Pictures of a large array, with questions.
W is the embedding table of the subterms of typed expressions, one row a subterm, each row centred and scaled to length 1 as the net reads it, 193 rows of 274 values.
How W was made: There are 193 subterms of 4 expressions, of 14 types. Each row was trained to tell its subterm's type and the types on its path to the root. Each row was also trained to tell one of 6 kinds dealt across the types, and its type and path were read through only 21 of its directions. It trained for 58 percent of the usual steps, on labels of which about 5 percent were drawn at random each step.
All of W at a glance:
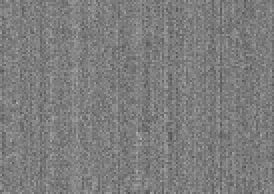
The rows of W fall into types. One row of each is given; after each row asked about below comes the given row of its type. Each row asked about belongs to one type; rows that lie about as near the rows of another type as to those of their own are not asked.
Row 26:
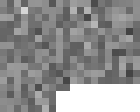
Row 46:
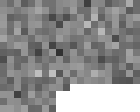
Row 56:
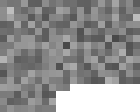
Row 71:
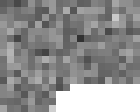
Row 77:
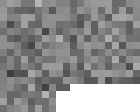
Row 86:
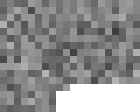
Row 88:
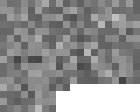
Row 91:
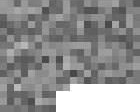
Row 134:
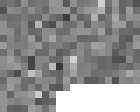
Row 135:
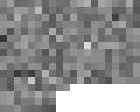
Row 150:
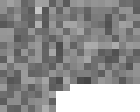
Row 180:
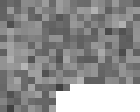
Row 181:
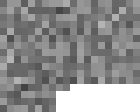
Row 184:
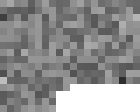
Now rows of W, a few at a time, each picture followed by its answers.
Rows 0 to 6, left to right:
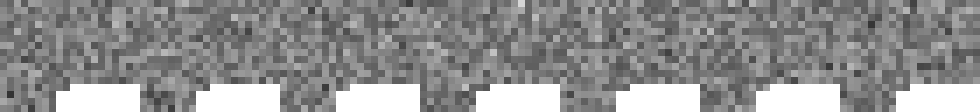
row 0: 26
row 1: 26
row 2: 91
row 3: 46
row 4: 88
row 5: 184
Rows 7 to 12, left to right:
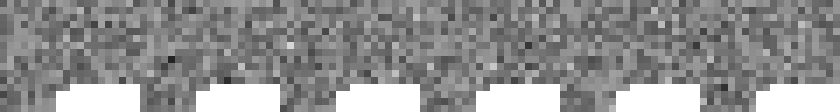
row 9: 71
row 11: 91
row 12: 91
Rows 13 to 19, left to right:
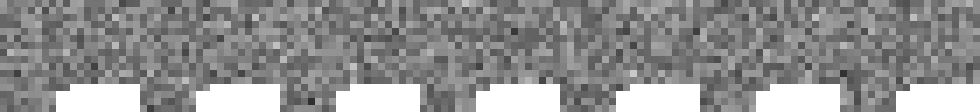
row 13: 88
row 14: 91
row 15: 56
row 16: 86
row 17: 150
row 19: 71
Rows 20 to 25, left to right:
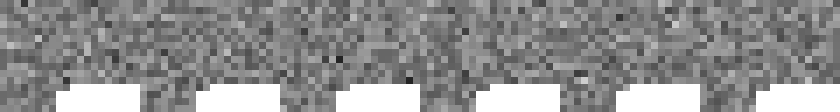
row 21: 134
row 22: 71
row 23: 77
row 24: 26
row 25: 71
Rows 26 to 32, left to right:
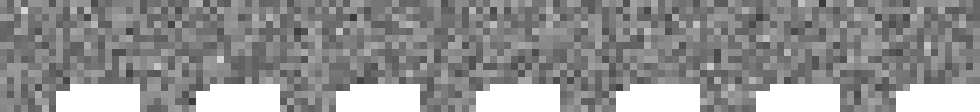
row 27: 134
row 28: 88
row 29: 150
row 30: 135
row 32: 180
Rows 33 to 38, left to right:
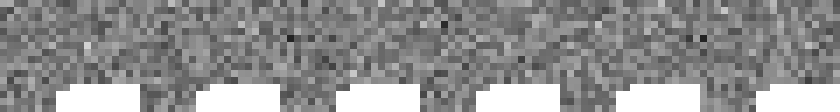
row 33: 26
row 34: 184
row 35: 150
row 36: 26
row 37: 135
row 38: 56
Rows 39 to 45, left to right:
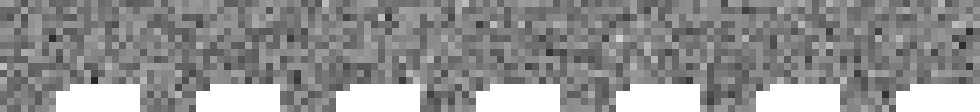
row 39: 184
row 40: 86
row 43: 56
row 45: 77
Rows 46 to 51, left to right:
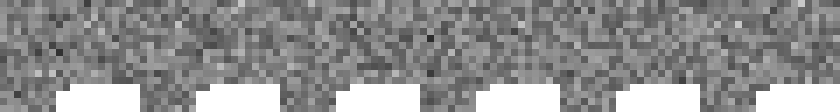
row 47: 180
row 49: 184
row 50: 46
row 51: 46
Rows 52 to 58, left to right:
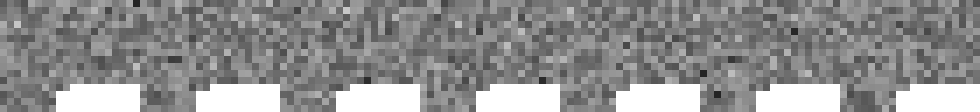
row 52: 150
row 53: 88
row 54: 181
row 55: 134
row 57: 88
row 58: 91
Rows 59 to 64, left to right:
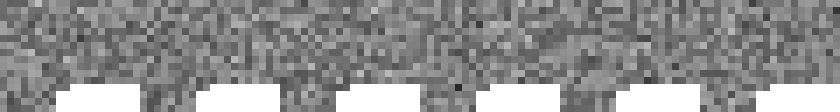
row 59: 86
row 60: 86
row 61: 77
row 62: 150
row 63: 91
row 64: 88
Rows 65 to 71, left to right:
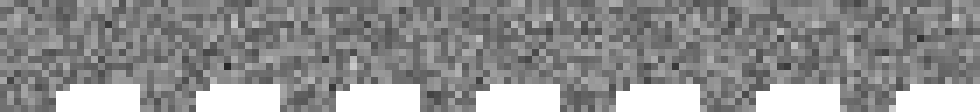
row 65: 184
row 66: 86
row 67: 71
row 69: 26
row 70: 86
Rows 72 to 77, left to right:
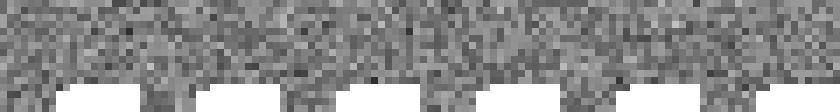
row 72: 134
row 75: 134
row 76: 86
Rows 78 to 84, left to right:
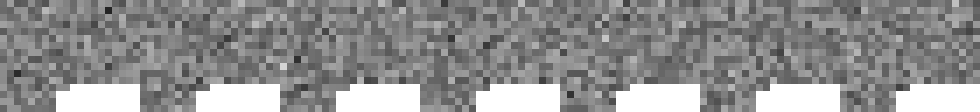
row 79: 180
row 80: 181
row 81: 135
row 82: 134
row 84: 56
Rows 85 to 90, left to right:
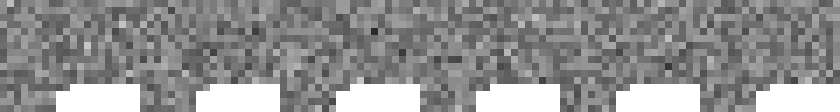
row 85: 180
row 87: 180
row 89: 46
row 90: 46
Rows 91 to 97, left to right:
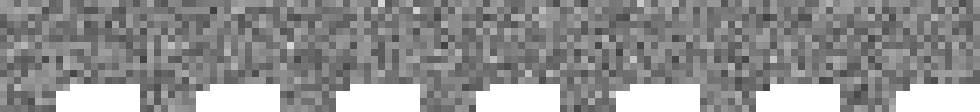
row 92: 180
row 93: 181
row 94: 86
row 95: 91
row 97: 88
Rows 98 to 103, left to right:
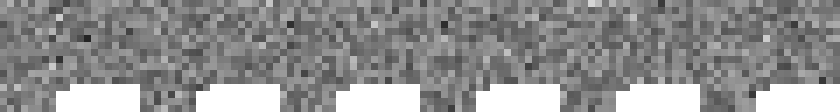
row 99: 46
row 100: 86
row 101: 181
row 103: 88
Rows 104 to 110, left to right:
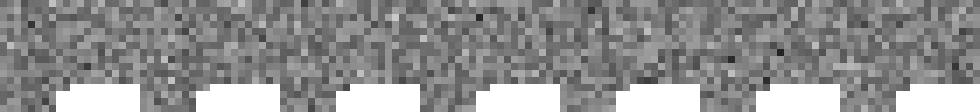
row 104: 135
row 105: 135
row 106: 46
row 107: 46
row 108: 134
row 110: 46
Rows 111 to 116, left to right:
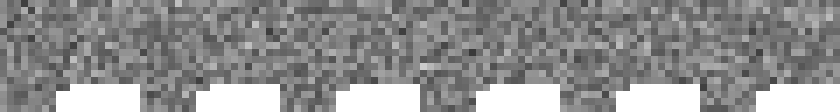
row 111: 71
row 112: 26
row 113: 135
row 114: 184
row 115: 181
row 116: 86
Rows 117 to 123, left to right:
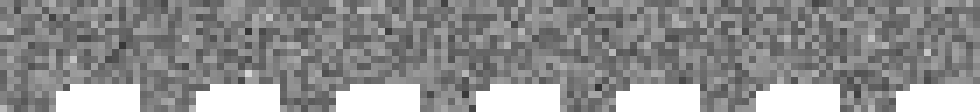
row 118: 77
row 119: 135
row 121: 86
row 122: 46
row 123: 180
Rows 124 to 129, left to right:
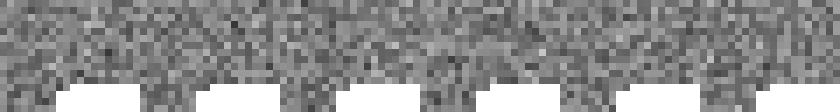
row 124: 134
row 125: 88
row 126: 135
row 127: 181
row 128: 135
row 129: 181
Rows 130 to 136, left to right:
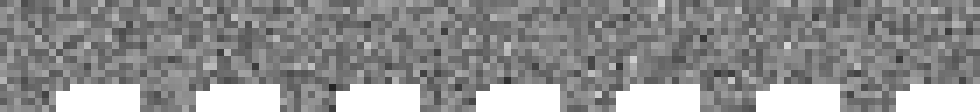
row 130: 135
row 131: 88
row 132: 77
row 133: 71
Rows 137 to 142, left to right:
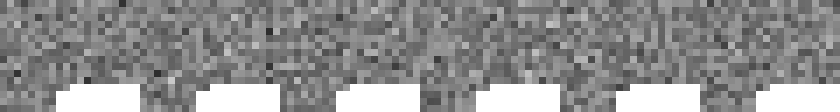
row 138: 26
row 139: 91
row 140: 180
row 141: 88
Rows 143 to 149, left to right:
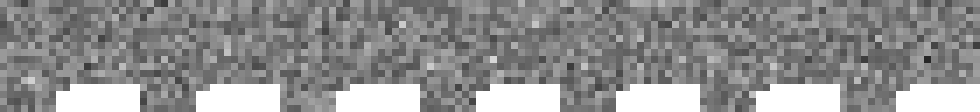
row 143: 26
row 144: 91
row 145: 134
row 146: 86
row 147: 150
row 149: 134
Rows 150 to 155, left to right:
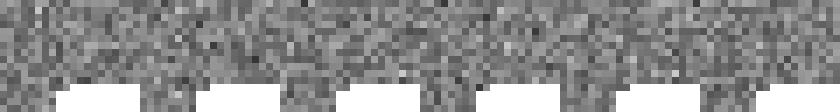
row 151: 46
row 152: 184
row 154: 77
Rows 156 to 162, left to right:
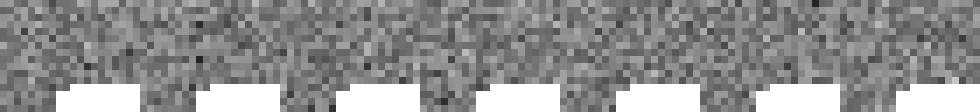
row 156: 26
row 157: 181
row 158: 150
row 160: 184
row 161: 91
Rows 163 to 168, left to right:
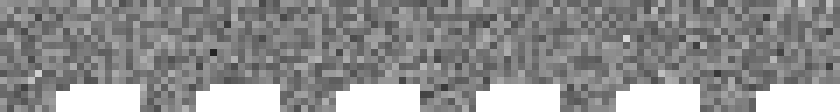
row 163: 88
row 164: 134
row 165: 184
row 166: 181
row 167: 56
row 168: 88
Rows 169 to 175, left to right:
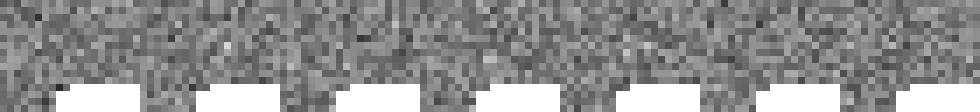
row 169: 180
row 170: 134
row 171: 91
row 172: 46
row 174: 184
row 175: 71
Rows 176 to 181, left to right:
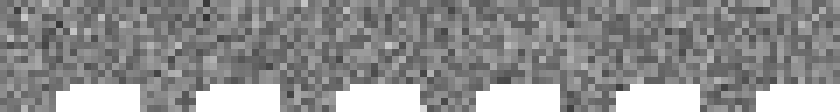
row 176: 86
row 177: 134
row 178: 135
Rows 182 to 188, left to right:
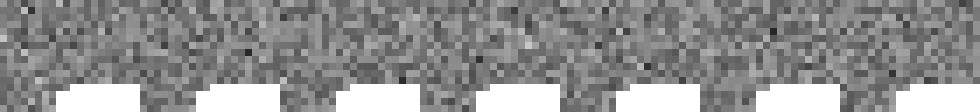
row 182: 46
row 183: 71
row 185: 135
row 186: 150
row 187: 91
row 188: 184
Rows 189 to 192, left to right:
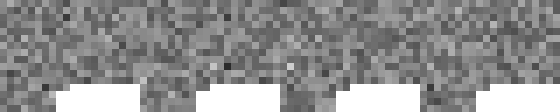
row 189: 91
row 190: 184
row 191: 86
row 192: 56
